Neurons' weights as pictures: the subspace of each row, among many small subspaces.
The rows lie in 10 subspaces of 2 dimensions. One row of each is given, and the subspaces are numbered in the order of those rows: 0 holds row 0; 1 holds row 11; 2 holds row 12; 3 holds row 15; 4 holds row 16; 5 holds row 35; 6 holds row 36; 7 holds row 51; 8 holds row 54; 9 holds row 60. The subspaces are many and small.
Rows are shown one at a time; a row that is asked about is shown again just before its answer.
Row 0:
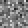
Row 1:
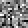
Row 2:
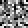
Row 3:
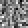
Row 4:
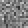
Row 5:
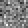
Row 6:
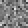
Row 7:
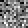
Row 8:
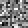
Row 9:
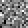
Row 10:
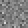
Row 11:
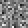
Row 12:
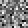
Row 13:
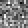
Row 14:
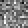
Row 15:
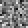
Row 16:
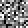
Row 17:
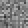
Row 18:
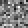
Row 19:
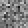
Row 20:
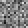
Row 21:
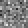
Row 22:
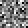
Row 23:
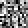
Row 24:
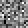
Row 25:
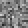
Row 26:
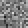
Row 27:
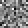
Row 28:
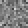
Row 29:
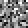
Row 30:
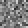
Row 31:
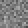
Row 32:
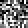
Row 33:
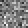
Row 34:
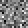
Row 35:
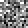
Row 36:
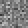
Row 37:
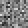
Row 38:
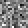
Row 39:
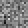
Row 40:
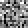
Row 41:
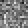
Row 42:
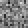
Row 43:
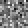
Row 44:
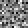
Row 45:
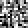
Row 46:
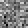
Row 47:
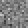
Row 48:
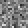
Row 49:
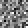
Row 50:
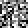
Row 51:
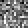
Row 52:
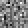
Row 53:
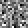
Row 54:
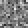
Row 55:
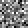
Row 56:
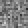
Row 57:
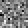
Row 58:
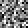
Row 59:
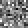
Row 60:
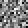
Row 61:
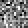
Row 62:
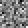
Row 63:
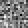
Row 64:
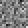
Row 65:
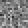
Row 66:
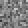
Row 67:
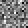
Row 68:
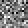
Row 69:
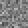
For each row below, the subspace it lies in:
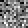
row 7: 5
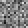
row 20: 3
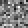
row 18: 8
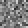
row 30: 0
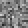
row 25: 2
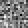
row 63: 9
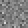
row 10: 1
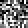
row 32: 7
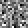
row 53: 1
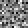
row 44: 6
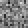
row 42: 7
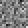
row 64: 3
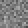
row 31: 0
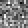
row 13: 7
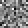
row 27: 8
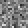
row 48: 1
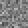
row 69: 6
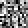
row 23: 3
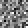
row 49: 9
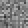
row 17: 9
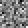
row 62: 3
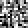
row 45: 4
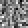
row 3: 4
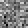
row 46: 5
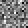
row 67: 3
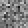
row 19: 8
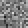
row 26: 9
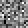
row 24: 4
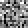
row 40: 7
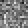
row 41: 7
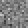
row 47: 2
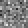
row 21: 5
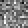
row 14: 7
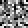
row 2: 8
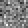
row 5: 5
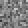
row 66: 9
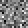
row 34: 2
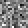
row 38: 1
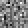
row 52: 0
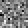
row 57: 2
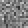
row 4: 0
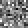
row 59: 5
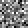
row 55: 6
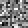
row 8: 6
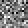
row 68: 6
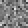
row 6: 8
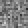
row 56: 4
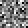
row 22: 3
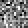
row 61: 0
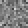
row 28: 8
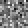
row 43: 0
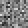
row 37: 6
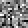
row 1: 2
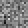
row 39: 4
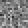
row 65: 2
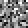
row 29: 9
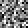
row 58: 4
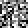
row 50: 1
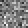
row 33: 5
